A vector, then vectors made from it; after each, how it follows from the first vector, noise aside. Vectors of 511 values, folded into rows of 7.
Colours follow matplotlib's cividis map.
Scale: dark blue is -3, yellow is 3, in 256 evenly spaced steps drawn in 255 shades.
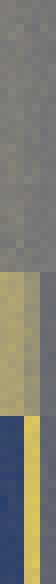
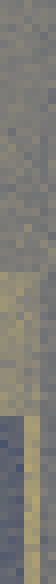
shrunk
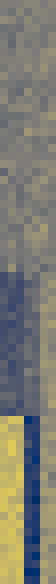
negated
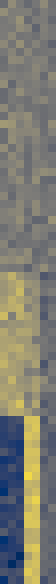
copied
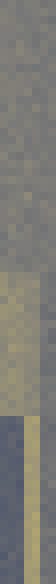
shrunk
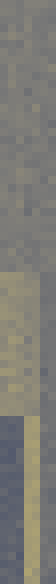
shrunk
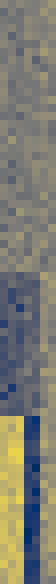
negated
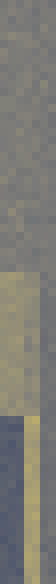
shrunk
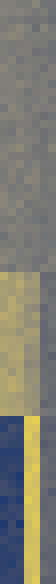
copied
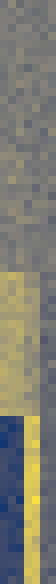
copied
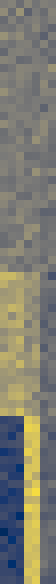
copied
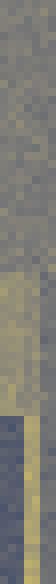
shrunk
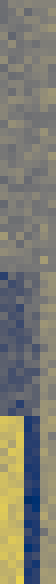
negated
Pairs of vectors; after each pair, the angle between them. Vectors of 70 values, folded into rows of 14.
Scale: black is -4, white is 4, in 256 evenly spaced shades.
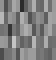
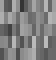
nearly parallel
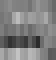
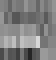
nearly opposite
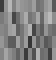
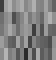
nearly parallel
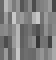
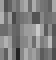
nearly opposite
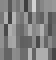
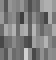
orthogonal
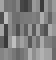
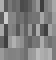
nearly parallel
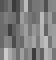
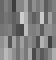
partly aligned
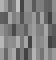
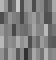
nearly parallel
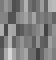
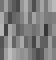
nearly parallel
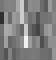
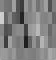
nearly opposite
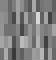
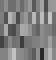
partly opposed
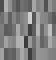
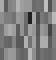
nearly opposite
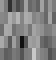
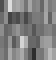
nearly opposite
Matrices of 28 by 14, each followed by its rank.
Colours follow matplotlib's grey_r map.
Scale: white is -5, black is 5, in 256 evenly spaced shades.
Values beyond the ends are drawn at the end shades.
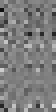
three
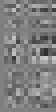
two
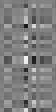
one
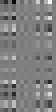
one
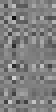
two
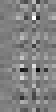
two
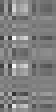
one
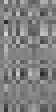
two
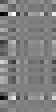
one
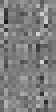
three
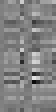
two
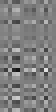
one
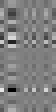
one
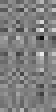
two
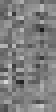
three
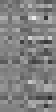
three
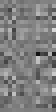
three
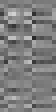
two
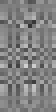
two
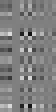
one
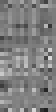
three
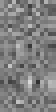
three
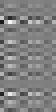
one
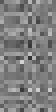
three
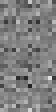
three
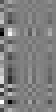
one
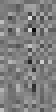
three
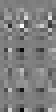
two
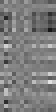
two
